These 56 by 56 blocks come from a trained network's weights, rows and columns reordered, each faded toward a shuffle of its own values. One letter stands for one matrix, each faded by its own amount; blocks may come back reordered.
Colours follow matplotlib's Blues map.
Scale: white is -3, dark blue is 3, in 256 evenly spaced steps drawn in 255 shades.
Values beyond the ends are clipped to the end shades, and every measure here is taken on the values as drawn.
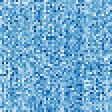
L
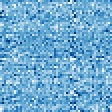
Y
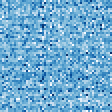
Y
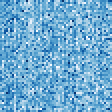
L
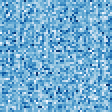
L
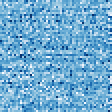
Y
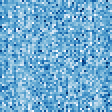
L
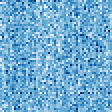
L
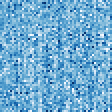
L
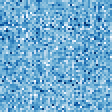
L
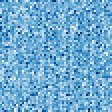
L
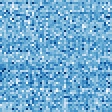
Y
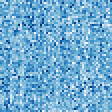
L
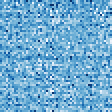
Y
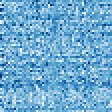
Y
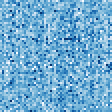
L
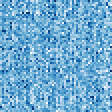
L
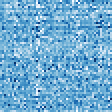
Y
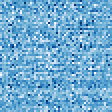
Y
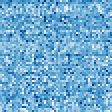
Y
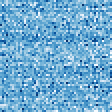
Y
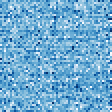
Y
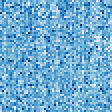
L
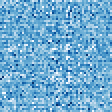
Y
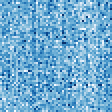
L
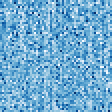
L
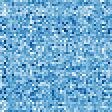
Y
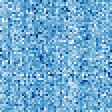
L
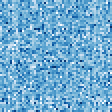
L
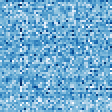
Y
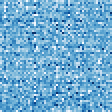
Y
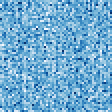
L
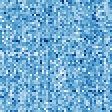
L
